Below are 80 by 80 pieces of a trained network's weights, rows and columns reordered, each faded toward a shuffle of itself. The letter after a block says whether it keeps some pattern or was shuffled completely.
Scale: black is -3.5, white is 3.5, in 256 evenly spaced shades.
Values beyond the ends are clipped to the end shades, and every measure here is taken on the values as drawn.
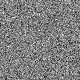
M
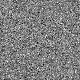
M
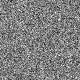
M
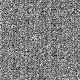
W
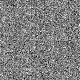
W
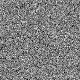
W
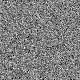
M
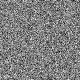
M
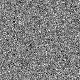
W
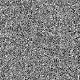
W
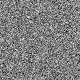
M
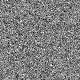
M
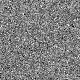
M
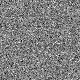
M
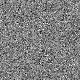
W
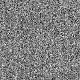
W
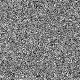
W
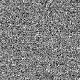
W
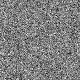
M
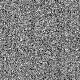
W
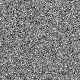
M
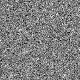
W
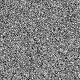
M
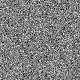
M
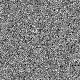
M
